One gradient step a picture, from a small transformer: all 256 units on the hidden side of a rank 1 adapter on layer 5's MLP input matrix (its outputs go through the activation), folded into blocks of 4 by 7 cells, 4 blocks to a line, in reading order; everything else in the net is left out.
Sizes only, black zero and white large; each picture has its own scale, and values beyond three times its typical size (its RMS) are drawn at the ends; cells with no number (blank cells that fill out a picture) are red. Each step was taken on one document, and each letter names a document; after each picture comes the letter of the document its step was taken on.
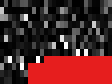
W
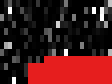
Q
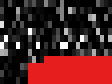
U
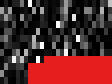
W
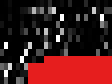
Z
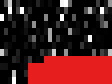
Q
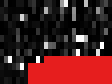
W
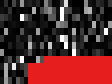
W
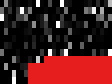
Q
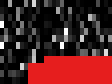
U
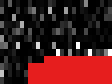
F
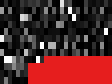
W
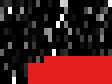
Q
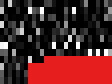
F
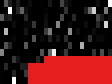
Q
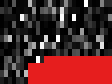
W
